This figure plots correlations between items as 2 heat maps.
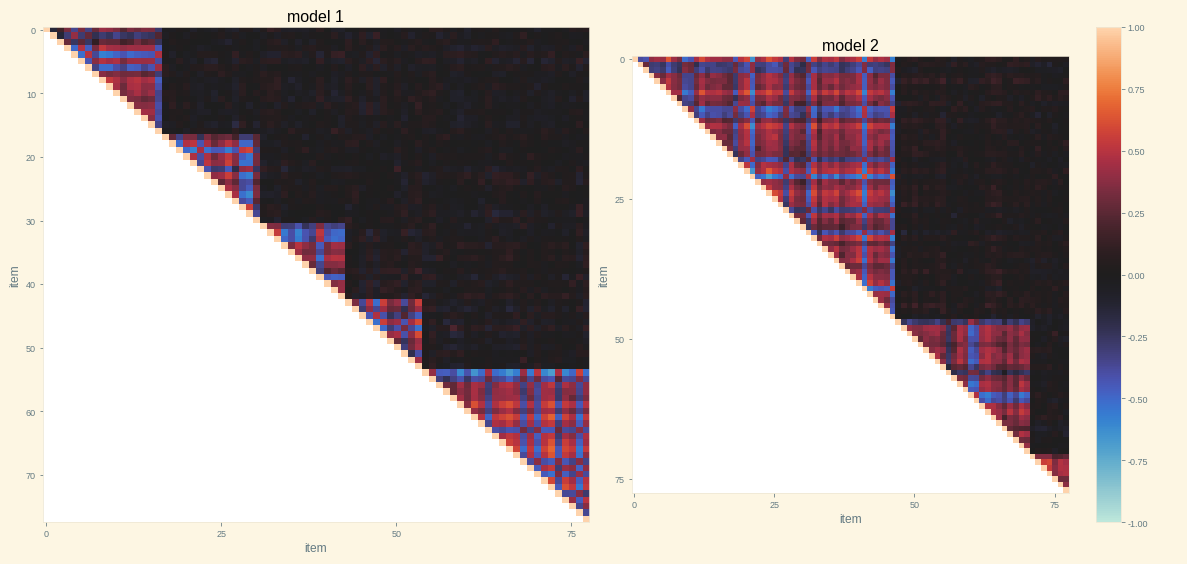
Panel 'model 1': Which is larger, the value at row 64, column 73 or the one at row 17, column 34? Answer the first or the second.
the second
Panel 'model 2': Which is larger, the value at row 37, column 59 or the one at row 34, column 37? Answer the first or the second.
the second
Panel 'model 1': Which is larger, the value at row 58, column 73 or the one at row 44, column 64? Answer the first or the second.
the second
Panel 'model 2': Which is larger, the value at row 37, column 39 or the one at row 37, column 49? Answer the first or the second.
the first
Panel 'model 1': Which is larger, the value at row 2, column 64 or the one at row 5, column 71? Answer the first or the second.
the first
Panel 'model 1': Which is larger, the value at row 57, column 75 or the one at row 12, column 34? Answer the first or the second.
the first
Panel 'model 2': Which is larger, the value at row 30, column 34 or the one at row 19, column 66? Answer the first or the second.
the first
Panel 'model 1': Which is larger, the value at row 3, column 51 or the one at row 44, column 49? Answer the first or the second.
the second
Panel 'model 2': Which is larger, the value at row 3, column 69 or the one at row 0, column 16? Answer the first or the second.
the second
